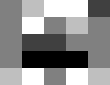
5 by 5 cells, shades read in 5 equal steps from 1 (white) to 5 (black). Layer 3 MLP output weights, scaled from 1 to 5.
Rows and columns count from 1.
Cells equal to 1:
5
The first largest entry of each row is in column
5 1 2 2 3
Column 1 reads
3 3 3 3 2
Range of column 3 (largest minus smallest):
4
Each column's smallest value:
2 1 1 1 2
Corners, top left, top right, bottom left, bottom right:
3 4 2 2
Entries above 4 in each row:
0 0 0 3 0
